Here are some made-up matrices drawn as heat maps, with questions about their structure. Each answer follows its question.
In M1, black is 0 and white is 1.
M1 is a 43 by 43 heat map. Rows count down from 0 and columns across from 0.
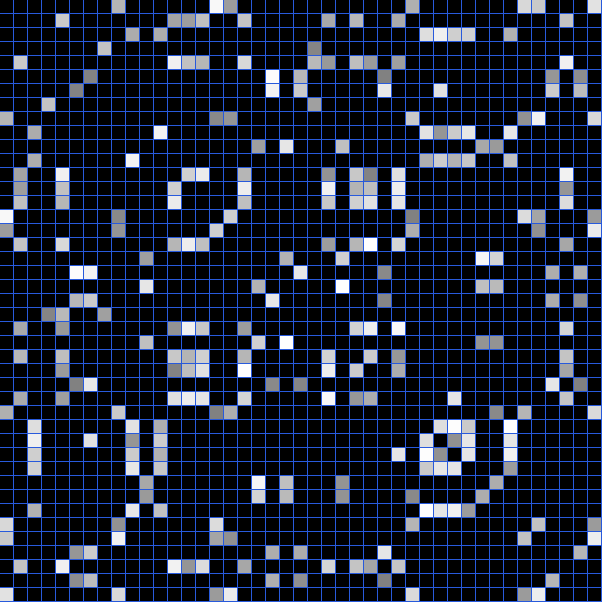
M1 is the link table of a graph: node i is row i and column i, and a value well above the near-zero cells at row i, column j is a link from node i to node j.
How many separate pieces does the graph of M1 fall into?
2
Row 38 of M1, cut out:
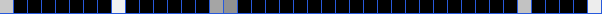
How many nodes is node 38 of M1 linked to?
6
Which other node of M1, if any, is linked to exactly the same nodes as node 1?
node 26
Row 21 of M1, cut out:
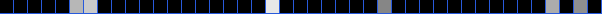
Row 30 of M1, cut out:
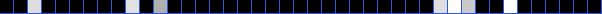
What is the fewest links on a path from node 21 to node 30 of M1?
3
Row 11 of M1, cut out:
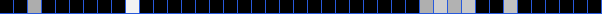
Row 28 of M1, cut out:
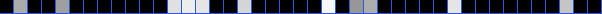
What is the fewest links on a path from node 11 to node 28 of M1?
2
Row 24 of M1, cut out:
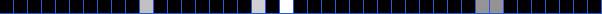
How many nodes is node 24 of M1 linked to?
5
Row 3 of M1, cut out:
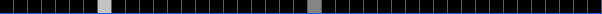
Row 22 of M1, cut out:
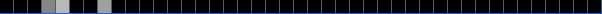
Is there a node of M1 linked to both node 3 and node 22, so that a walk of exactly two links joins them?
yes
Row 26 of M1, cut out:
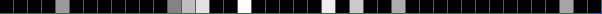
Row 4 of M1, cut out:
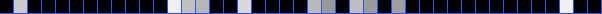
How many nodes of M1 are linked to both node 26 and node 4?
8
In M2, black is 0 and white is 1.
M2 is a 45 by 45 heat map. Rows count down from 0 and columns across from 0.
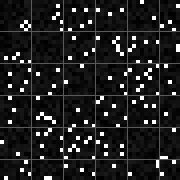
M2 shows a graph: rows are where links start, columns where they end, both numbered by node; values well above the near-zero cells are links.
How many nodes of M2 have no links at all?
1
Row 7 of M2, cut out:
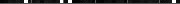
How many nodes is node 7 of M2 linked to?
4
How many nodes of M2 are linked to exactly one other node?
1
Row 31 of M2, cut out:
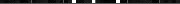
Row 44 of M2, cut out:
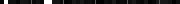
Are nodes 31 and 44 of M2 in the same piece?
yes
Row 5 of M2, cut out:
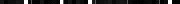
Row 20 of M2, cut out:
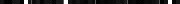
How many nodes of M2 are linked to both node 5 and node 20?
2
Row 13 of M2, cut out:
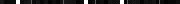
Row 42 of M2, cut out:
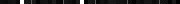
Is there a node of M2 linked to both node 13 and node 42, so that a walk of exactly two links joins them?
no
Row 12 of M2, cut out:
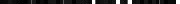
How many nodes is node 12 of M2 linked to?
4
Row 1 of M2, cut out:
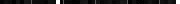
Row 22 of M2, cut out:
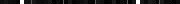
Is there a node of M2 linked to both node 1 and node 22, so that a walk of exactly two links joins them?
no
